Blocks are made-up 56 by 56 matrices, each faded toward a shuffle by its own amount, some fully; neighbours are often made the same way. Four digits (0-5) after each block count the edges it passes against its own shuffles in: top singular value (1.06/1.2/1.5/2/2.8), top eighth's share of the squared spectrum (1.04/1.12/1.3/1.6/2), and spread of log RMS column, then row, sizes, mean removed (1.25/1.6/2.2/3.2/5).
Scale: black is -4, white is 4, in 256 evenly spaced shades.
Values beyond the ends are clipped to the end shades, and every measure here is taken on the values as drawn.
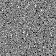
0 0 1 0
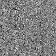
0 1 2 0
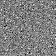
0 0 1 0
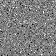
0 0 0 0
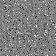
1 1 0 0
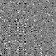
4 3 2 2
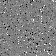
0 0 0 0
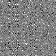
3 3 2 1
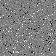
0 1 0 0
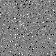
1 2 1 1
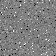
0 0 0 0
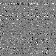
2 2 1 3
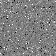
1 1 0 0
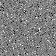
0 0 0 0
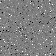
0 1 0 0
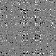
4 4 2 2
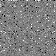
3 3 1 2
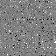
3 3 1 1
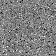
1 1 0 0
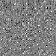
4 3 2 1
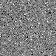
1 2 0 0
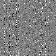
2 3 3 0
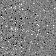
1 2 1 0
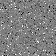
0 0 0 0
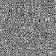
3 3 1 2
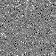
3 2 0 1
